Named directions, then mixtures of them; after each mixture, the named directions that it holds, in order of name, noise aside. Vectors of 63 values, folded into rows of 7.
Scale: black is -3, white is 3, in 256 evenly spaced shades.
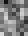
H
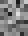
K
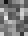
H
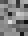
H, K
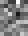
K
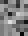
H, K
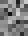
K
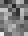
H, K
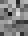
K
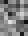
H, K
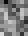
H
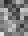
H, K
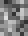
H
